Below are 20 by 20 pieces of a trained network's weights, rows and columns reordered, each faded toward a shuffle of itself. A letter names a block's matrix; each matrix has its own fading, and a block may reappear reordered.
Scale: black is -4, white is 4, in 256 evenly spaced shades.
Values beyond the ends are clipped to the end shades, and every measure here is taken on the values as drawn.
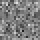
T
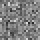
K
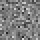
T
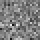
K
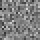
T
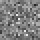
K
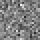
T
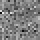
K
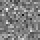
K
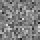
T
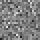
K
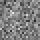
T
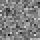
T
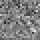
T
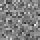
T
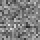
T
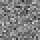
T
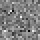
K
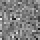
K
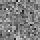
T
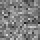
K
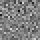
K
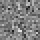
K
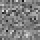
K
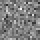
T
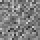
T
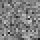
T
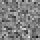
K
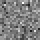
T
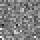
K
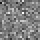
K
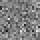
K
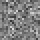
T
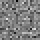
K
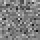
K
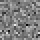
K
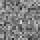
T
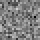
T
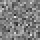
T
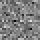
K
